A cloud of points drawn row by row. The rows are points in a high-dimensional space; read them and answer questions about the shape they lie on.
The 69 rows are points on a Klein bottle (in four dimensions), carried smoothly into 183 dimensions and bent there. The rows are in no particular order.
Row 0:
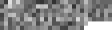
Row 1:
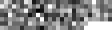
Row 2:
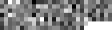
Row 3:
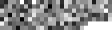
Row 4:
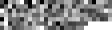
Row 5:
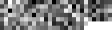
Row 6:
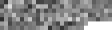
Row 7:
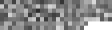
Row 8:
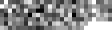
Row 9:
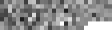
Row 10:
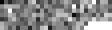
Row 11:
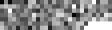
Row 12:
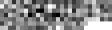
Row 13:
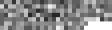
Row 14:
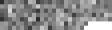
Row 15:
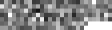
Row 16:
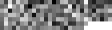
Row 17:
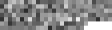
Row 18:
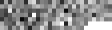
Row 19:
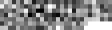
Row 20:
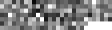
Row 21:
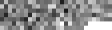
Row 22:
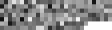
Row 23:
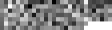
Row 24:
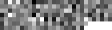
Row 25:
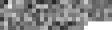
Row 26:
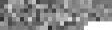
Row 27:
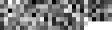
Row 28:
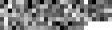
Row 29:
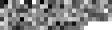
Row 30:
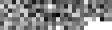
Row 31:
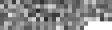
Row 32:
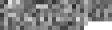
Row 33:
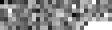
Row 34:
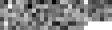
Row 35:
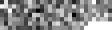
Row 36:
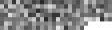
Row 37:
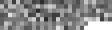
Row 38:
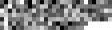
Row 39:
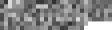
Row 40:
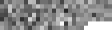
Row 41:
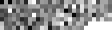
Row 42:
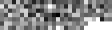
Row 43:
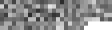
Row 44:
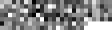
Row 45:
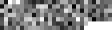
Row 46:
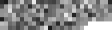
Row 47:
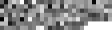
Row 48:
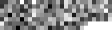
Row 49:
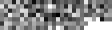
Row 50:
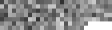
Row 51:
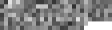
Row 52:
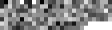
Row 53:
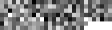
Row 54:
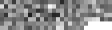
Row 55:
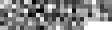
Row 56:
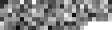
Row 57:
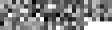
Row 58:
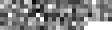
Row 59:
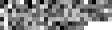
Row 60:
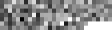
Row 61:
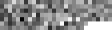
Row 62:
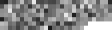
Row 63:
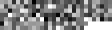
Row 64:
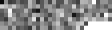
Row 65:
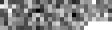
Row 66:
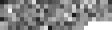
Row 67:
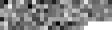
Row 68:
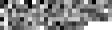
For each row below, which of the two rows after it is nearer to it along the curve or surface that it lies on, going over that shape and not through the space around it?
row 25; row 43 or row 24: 24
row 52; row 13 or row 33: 33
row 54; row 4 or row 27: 27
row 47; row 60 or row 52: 60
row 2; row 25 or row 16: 25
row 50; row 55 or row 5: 55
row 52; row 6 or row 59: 59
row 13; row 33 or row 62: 33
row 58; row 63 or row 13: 63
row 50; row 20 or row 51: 20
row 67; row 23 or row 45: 23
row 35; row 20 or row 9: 20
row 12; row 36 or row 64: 36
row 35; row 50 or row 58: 58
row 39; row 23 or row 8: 23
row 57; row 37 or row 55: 55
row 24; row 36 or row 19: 36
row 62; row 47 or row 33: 33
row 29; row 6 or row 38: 38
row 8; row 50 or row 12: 12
